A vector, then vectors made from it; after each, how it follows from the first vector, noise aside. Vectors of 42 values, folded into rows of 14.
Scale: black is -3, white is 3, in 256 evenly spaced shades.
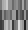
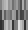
copied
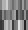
copied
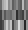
copied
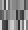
sign-scrambled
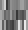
sign-scrambled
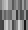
copied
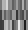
copied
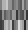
copied
